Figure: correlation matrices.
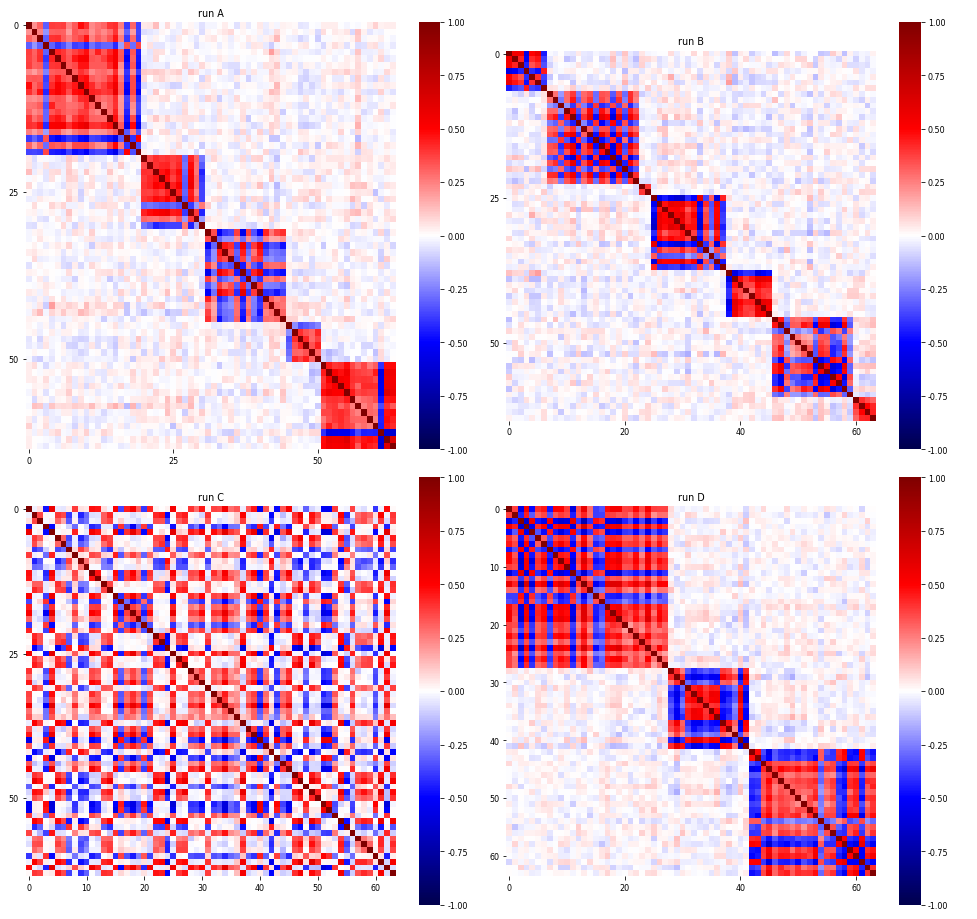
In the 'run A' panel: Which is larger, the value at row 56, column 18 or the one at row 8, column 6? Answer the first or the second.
the second
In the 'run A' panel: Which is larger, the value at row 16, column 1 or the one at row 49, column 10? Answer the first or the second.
the first
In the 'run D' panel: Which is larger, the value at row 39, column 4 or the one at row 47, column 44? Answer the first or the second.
the second
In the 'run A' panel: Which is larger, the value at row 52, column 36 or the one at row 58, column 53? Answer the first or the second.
the second
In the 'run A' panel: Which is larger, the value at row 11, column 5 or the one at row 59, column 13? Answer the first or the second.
the first
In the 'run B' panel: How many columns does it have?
64
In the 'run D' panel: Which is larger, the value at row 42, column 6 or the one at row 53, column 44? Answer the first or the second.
the second
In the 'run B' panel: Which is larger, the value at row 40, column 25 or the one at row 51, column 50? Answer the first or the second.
the second
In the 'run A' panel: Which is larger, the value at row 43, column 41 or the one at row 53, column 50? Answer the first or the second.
the first
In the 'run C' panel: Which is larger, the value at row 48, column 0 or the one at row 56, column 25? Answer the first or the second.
the second
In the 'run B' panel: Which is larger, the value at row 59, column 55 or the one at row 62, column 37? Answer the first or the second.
the second
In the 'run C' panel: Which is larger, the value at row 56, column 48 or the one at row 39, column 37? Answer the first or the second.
the second
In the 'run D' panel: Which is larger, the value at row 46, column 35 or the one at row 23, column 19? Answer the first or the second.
the second
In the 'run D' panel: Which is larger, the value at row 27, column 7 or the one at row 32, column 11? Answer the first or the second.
the second
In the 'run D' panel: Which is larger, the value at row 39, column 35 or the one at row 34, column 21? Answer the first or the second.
the second
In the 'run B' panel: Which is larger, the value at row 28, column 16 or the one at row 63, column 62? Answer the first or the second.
the second
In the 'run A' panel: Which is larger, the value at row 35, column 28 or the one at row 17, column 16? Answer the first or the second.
the first
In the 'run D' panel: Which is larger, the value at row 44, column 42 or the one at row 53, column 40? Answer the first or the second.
the second
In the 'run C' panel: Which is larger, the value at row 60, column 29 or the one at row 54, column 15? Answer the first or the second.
the second
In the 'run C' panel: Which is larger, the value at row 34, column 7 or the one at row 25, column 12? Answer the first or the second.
the second
